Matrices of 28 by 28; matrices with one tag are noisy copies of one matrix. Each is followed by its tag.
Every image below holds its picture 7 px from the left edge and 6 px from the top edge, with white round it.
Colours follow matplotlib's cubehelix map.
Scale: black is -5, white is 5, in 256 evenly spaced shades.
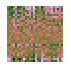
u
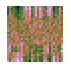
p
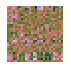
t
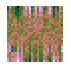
p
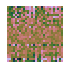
u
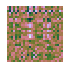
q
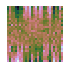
p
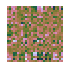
t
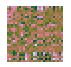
t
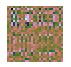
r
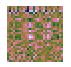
q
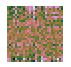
u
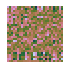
t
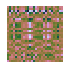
q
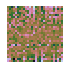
u
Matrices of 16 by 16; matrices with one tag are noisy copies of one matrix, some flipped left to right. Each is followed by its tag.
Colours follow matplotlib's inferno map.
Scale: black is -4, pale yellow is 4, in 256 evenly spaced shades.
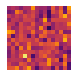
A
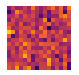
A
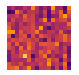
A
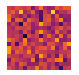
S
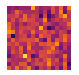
A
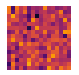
A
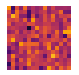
A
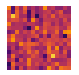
A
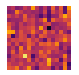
A
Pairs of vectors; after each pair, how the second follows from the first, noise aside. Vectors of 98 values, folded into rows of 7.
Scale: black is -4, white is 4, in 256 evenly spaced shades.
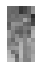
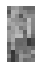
wrapped around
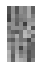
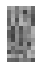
wrapped around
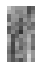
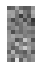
shuffled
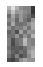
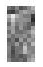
wrapped around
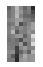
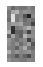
shuffled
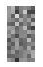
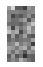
shuffled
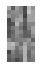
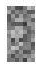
shuffled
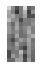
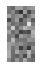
shuffled
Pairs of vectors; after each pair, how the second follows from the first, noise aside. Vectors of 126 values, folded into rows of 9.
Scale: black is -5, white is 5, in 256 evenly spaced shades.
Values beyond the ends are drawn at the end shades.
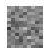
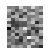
scaled up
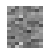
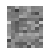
wrapped around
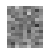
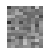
wrapped around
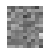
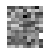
scaled up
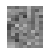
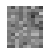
wrapped around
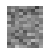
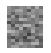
wrapped around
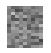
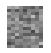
wrapped around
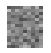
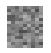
wrapped around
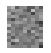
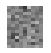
wrapped around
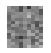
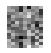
scaled up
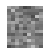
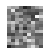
scaled up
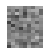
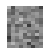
wrapped around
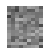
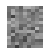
wrapped around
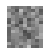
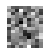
scaled up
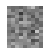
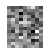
scaled up
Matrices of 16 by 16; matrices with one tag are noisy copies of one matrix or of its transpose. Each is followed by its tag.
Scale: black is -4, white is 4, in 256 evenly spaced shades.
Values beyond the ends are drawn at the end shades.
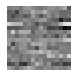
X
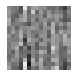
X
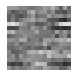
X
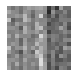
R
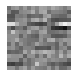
X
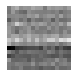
R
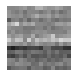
R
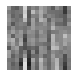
X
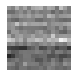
R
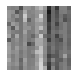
R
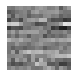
X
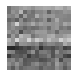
R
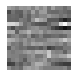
X
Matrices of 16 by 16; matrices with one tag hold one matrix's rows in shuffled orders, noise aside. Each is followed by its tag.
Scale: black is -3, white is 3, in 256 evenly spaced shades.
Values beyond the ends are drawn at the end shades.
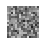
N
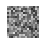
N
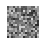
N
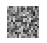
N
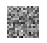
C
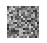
N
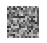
C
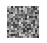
N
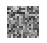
C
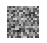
C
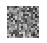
N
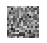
C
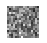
N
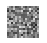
N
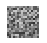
C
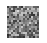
C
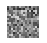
C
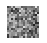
N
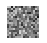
N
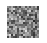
N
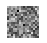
N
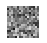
C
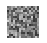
N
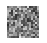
N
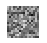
C
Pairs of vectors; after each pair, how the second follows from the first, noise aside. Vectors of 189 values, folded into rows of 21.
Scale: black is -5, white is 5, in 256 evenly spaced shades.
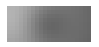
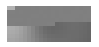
partly zeroed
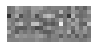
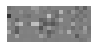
partly zeroed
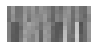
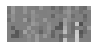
partly zeroed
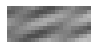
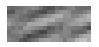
copied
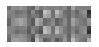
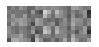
copied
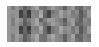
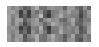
copied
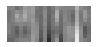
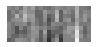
copied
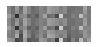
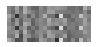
copied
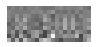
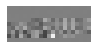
partly zeroed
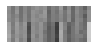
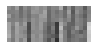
copied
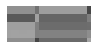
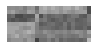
copied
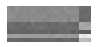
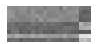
copied
